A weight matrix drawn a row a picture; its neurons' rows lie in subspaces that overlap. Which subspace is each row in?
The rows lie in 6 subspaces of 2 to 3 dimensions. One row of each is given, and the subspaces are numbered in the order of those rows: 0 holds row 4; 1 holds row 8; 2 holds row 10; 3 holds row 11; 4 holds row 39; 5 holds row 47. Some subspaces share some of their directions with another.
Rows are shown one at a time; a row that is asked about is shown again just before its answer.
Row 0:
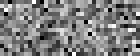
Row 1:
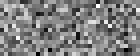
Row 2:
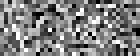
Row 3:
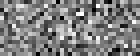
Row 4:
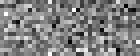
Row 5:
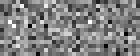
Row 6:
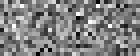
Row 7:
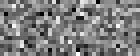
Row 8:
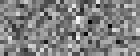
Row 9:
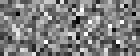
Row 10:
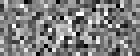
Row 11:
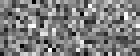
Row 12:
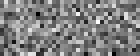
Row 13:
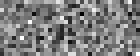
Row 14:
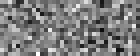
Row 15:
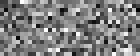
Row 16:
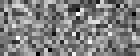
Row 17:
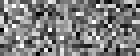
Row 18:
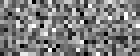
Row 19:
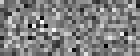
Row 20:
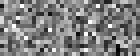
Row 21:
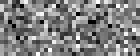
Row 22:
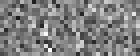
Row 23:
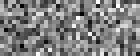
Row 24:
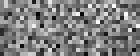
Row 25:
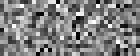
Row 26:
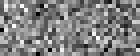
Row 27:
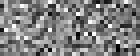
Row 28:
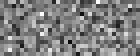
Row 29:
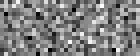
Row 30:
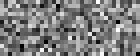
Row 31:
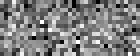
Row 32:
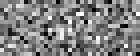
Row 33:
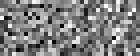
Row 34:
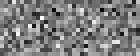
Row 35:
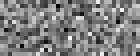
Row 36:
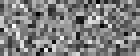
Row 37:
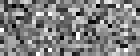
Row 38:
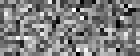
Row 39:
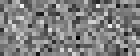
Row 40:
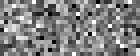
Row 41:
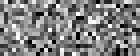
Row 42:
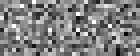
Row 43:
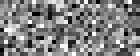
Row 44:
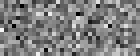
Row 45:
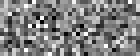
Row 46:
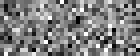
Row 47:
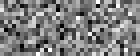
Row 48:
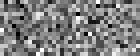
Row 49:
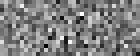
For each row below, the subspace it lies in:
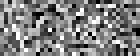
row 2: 4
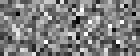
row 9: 1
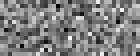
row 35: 5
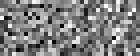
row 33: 5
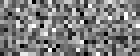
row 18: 3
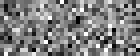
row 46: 1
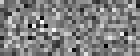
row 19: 4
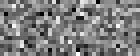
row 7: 0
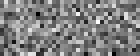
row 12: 3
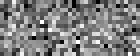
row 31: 4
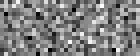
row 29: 0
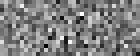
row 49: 2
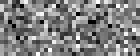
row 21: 4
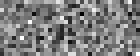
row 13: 2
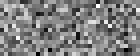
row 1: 5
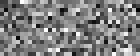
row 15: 5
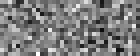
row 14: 0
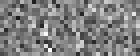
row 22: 3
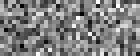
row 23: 5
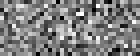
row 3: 2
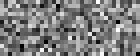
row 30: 5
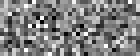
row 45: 4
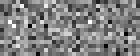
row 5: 4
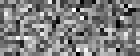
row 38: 0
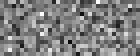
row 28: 0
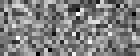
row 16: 0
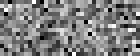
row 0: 2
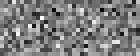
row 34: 4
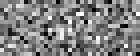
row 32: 2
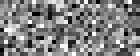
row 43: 2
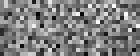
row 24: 3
